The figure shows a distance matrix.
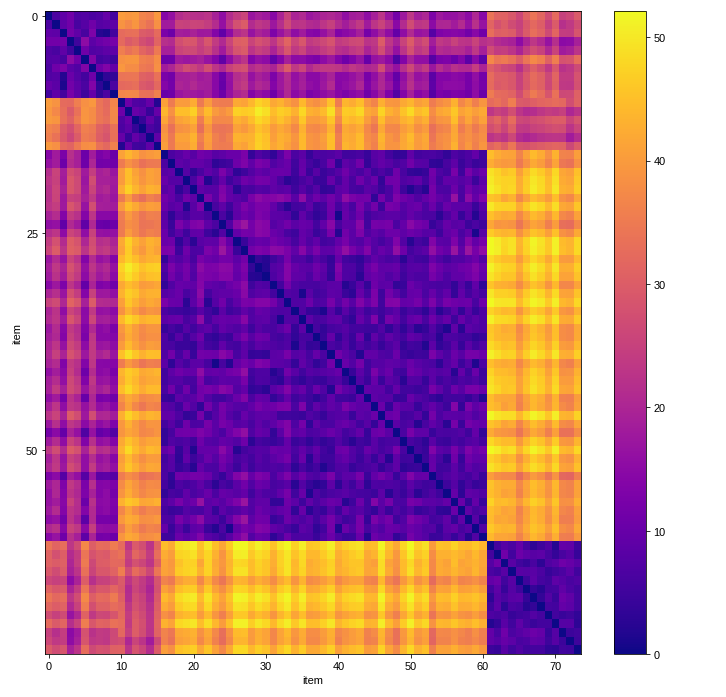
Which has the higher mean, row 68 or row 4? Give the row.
68
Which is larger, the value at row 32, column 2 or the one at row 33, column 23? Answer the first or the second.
the first
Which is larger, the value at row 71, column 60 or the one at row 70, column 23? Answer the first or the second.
the second
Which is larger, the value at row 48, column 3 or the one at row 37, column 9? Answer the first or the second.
the first
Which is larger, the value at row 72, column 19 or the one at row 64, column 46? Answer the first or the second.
the second
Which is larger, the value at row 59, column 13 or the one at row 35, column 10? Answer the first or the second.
the second
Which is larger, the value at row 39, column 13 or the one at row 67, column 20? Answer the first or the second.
the second
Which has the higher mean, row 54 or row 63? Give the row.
63
